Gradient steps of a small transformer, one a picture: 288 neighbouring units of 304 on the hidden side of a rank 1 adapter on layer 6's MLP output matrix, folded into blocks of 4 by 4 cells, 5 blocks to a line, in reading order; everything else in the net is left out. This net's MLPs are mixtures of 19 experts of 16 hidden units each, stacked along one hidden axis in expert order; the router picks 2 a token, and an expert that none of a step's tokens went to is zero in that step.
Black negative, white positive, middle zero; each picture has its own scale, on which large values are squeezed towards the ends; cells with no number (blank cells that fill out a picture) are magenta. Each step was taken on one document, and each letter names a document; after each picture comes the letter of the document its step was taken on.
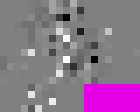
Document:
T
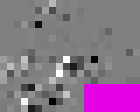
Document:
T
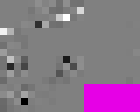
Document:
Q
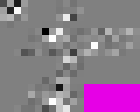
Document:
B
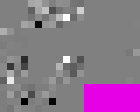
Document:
Q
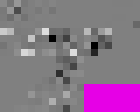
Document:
B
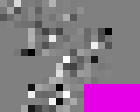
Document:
T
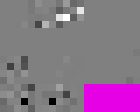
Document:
Q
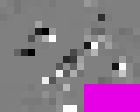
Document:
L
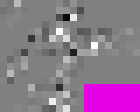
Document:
B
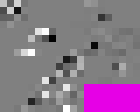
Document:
L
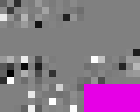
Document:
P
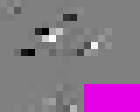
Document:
B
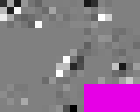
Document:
L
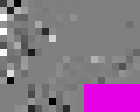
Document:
P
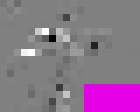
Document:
B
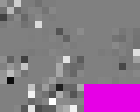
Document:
P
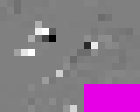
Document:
L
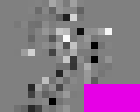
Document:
T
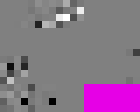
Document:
Q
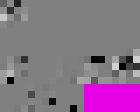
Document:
P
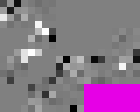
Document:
P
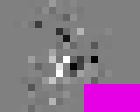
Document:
T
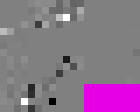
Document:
Q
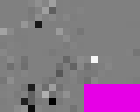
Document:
Q
